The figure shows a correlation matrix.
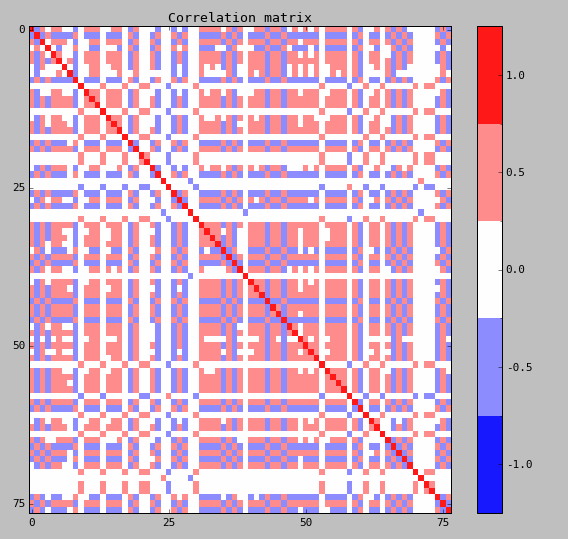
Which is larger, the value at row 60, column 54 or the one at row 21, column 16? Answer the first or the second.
the second
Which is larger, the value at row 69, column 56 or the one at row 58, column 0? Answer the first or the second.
the first
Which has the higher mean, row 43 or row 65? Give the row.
65
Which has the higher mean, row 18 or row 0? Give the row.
0
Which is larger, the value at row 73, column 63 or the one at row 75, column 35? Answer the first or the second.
the first
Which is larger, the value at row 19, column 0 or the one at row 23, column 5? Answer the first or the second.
the first
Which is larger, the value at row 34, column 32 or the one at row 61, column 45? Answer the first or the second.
the first
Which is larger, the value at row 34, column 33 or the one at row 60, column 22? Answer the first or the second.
the first
